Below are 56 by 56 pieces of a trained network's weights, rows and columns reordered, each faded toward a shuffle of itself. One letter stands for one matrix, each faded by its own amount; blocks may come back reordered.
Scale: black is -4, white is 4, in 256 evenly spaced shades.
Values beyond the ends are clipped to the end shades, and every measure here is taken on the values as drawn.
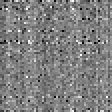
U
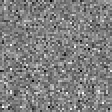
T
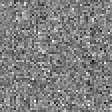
T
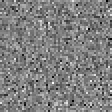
T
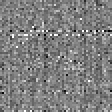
U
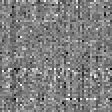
U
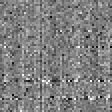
U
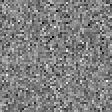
T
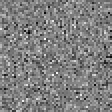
T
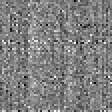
U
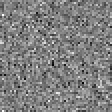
T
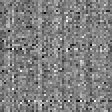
U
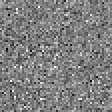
T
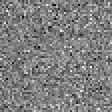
T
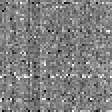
U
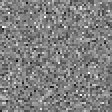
T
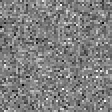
T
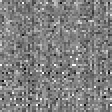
U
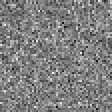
T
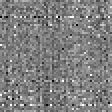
U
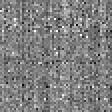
U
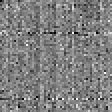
U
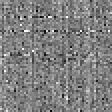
U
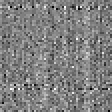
U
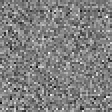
T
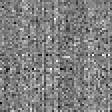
U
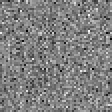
T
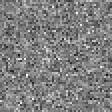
T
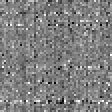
U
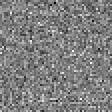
T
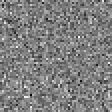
T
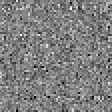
T
